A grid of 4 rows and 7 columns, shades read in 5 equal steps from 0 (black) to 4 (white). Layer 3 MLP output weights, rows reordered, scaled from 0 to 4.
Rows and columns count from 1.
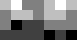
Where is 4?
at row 1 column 2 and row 1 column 6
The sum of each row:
21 18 10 5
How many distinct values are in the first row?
3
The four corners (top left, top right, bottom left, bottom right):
3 3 1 0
